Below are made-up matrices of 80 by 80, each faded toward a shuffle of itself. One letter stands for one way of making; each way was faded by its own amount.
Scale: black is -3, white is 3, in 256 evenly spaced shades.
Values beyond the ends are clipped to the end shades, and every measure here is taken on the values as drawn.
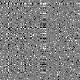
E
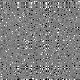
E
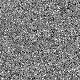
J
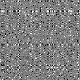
E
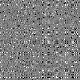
E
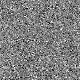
J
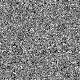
J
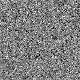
J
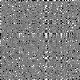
E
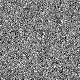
J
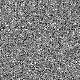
J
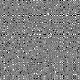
E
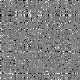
E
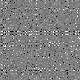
E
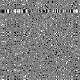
E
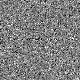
J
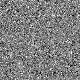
J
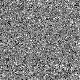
J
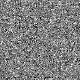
J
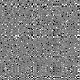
E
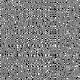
E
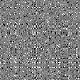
E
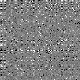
E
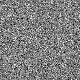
J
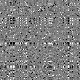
E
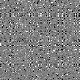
E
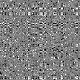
E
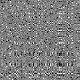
E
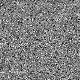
J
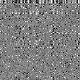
E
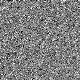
J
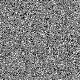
J
